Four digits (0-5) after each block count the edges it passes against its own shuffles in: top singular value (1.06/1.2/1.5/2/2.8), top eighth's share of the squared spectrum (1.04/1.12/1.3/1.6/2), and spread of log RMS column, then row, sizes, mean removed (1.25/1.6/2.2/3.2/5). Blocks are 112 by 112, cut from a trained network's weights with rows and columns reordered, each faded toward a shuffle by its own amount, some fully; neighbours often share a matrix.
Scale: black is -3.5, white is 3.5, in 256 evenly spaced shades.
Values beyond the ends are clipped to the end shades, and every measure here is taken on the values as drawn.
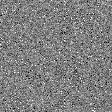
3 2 1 1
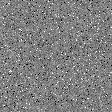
0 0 0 0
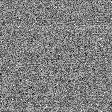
1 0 0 0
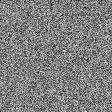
0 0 0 0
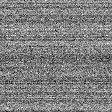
4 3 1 2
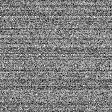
4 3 0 2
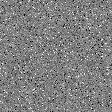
1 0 0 0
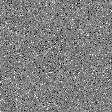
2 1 0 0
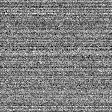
5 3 1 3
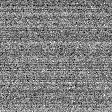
4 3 1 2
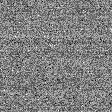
2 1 0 0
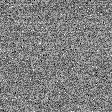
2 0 0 0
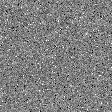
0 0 0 0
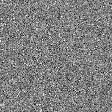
3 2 0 1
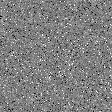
0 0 0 0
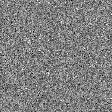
2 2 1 1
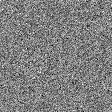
0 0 0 0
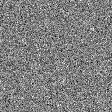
2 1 0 0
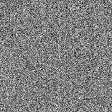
3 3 0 2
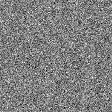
2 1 0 0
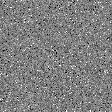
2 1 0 1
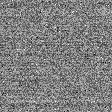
2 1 0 0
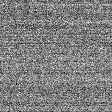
3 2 0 0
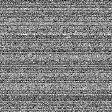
5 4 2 2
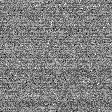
3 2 0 0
